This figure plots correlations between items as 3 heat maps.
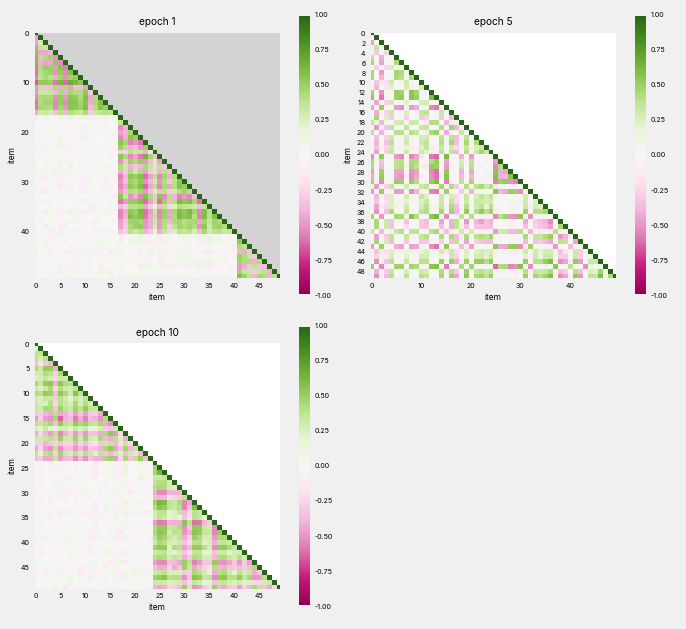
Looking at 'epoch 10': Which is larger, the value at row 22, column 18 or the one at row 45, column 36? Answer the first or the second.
the second
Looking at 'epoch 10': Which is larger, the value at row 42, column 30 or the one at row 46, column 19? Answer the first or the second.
the second
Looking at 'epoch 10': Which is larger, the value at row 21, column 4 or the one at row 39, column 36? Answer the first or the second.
the first
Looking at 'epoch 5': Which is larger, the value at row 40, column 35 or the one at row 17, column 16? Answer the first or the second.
the first
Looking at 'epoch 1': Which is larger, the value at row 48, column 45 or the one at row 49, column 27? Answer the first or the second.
the first
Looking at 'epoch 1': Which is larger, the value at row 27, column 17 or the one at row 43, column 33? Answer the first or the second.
the first
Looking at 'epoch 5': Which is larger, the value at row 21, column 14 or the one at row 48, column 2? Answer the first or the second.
the first
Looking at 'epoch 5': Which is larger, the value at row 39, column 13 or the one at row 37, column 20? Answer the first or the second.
the second
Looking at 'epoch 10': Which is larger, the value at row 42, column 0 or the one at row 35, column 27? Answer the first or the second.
the second
